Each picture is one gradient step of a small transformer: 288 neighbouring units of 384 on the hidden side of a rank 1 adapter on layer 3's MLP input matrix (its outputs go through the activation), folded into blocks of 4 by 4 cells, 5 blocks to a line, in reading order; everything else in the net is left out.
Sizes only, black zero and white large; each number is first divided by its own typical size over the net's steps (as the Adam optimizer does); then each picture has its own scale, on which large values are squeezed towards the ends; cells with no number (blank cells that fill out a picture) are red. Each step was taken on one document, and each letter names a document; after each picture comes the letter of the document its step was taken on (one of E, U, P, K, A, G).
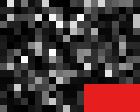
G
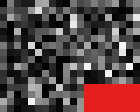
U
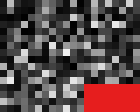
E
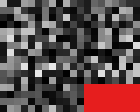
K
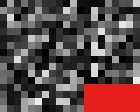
E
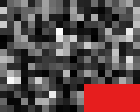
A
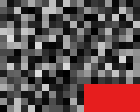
K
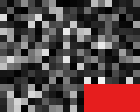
K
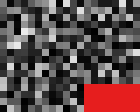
K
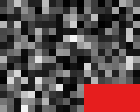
A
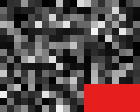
E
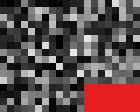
E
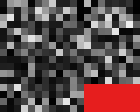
E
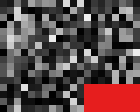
K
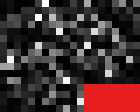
G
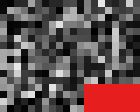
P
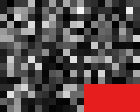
K
